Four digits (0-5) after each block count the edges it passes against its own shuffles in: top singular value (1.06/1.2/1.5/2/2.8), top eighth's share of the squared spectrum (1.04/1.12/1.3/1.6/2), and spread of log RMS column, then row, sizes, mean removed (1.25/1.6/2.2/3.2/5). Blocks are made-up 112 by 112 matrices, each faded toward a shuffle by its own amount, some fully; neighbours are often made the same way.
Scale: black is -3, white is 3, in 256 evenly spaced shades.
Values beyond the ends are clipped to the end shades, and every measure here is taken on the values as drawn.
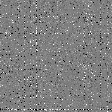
3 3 2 2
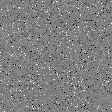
0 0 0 0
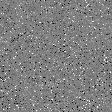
1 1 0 0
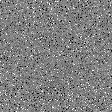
0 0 0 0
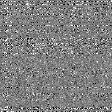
2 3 2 4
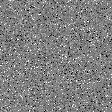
0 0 0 0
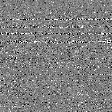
2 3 2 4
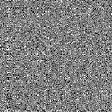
4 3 2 2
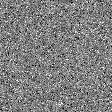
0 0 0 0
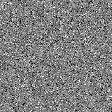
3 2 0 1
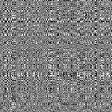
5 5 4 4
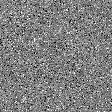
2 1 0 0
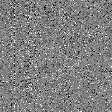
3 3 2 0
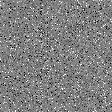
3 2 1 0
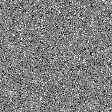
0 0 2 0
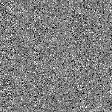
1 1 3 0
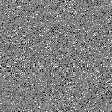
4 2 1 1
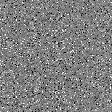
3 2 0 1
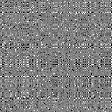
5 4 3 3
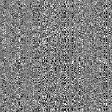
4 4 4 2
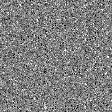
3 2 2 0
